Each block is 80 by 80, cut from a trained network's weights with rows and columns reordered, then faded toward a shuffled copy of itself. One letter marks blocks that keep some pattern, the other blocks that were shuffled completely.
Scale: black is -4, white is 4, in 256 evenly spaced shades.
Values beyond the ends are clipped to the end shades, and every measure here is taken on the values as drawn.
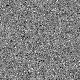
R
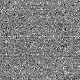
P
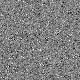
R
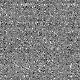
P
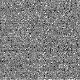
P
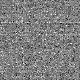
P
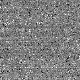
P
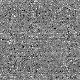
P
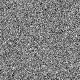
R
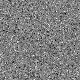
R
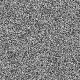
R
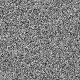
R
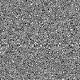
P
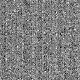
P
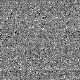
P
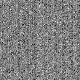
P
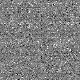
P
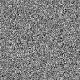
P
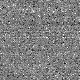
P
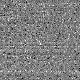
P
